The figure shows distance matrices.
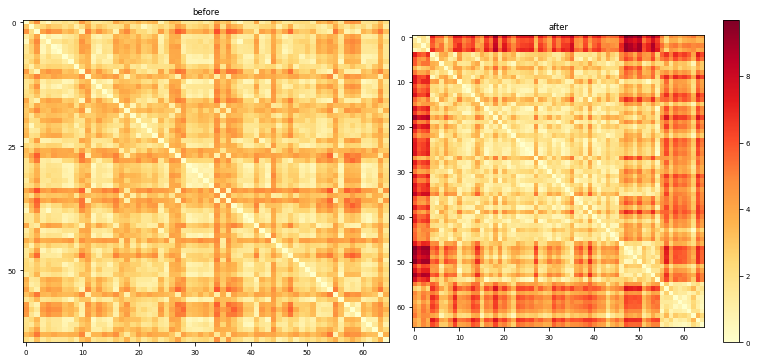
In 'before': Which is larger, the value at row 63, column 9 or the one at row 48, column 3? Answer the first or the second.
the first
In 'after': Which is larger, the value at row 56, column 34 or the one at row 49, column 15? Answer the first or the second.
the first
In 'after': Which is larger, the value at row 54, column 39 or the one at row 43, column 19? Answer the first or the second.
the first
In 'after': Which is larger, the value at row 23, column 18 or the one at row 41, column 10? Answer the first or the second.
the first
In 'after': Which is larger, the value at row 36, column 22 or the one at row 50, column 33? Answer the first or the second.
the second
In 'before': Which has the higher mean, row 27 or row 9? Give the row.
27
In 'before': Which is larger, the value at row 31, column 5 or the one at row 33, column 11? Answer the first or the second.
the second
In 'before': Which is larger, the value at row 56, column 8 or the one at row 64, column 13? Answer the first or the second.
the second
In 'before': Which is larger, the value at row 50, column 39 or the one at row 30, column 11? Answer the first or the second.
the second
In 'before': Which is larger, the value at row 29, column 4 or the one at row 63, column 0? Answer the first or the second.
the second
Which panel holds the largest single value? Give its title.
after
